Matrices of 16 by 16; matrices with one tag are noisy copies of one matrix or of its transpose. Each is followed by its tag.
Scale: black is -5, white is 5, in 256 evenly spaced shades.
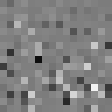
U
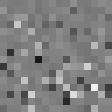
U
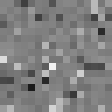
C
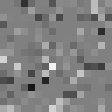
C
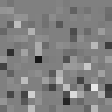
U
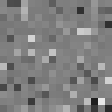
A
